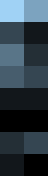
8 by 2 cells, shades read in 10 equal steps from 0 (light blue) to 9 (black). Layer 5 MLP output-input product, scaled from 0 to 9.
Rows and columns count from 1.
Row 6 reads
9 9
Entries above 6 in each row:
0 1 1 0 2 2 1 2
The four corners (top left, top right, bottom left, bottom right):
0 2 8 9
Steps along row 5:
same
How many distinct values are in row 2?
2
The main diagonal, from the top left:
0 8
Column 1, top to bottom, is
0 6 4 5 8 9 7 8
